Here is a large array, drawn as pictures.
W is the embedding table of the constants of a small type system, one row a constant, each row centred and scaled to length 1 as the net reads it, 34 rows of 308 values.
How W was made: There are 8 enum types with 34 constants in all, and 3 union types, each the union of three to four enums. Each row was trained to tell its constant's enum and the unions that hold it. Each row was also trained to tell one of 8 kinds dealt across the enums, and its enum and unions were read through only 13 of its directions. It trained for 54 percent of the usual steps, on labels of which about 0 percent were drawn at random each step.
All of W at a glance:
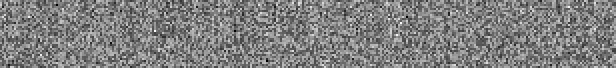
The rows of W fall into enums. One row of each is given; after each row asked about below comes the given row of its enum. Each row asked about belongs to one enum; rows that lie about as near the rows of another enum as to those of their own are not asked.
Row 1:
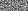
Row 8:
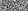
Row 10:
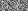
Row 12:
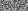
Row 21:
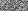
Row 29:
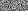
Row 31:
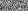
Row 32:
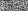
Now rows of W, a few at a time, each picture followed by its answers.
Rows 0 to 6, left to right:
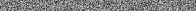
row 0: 12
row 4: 29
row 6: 10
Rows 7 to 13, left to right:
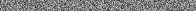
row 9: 1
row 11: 8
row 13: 29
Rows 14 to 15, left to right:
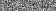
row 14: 1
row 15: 12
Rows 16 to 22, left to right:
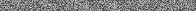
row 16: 8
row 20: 1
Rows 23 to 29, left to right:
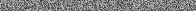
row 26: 8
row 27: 12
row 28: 29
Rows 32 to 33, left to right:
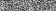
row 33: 1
